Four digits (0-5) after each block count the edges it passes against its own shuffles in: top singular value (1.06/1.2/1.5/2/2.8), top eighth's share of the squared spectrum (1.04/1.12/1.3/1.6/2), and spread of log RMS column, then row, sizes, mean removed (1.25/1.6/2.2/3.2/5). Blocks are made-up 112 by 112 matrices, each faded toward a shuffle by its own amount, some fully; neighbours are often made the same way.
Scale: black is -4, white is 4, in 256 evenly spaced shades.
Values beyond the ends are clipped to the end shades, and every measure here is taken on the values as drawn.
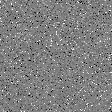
2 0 0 0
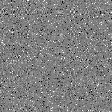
4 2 1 1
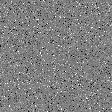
2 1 0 0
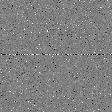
4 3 0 1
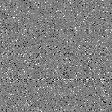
4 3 1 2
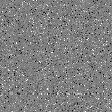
3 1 0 0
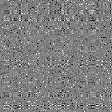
5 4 2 3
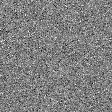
0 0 0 0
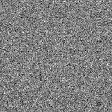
3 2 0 1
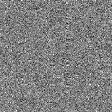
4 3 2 1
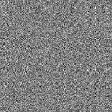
4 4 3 2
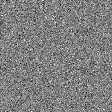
1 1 0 0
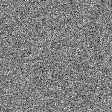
2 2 0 0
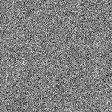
3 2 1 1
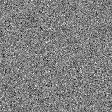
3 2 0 0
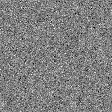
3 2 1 0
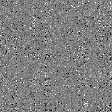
4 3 2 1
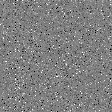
3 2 1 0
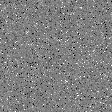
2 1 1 0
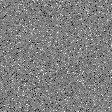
0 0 0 0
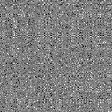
5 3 2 2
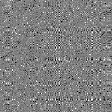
5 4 3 3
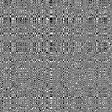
5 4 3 3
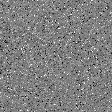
2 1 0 0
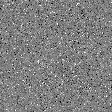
0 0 0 0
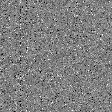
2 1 2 0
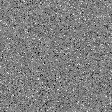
0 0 0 0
